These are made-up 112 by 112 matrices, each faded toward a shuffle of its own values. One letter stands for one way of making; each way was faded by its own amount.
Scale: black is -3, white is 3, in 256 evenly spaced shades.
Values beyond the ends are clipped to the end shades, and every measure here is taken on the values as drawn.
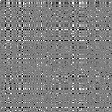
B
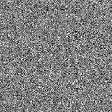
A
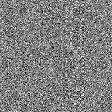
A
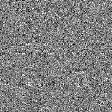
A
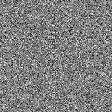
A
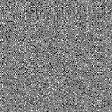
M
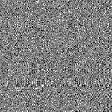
M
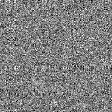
A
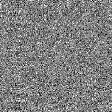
A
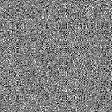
M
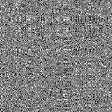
M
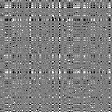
B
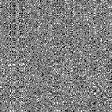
M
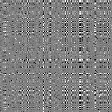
B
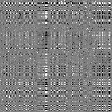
B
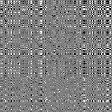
B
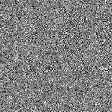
A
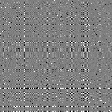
B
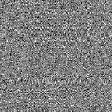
M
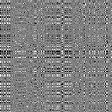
B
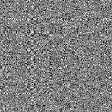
M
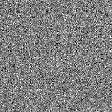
A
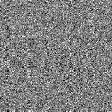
A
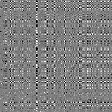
B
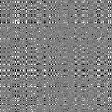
B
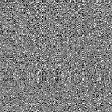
M
